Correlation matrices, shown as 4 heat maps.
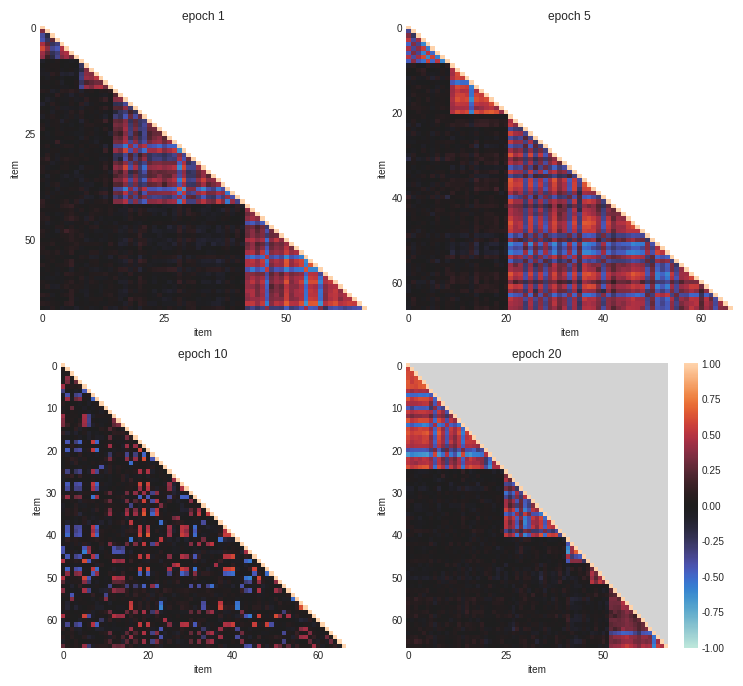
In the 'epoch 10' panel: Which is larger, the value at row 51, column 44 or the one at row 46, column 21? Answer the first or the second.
the second
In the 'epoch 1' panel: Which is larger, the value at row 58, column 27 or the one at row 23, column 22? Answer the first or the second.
the second
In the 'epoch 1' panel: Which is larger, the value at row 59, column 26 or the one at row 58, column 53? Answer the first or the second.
the second
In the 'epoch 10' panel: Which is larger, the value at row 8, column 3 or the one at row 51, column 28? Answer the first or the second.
the first
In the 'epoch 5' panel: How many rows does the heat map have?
67
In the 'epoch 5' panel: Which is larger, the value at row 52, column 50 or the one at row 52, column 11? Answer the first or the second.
the second
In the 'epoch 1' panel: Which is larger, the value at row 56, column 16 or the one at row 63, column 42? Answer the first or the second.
the second
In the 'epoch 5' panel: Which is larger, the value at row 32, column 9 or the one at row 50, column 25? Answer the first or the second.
the second
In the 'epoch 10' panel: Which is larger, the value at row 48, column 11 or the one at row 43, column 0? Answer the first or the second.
the first
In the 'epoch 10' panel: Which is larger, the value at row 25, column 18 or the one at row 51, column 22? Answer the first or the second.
the first
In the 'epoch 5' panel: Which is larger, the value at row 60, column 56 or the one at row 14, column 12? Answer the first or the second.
the second
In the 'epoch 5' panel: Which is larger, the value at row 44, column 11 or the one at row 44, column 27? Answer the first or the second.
the second
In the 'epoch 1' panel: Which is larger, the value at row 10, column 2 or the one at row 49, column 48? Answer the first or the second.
the second
